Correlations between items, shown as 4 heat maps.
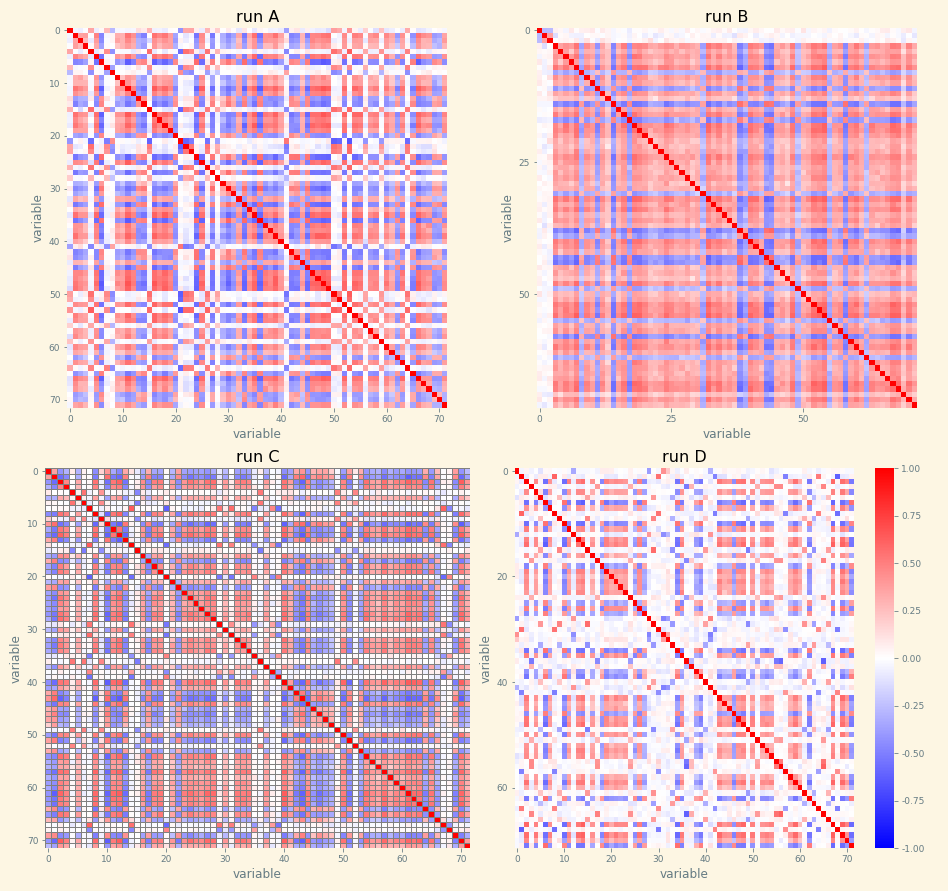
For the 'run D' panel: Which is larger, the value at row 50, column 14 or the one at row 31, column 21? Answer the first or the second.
the first
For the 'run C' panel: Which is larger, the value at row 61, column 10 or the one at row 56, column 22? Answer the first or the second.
the second
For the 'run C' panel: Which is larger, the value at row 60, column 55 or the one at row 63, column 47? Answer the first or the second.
the first
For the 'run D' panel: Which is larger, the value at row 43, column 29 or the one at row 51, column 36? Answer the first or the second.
the first
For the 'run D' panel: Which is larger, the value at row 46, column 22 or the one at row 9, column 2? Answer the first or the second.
the second
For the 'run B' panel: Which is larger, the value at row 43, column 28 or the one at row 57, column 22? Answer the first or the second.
the second
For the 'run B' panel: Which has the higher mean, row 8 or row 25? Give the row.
25
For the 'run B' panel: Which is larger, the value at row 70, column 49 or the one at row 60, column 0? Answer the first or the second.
the second
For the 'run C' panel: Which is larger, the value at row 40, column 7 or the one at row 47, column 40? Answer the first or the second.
the first
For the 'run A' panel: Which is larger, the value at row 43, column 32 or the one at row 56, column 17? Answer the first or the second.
the second
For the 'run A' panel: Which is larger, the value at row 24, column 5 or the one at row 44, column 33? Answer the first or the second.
the second
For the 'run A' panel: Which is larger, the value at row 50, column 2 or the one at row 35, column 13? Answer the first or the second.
the first
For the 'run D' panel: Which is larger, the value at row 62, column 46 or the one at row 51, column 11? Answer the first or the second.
the first
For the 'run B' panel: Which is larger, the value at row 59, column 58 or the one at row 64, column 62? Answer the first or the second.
the second
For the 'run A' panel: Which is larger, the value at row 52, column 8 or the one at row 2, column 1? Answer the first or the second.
the second
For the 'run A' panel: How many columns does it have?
72
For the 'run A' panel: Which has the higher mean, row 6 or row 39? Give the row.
39
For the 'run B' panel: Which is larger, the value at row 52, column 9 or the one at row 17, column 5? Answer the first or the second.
the first
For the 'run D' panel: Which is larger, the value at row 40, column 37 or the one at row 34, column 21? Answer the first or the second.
the first
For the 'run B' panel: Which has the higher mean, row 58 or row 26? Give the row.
26
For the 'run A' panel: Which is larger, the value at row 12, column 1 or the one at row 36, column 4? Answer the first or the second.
the first
